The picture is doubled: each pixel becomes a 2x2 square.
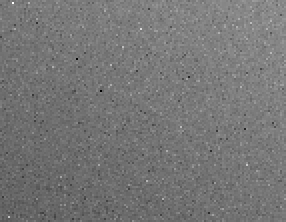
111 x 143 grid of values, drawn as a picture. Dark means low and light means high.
Odd rows or columns: none. Stripes: none. Mirror symmetry: none. Grain: fine. Slope: up to the top right.
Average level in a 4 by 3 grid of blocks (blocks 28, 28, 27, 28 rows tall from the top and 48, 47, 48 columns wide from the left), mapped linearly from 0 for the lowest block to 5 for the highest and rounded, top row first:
3 4 5
2 3 4
1 2 3
0 1 2
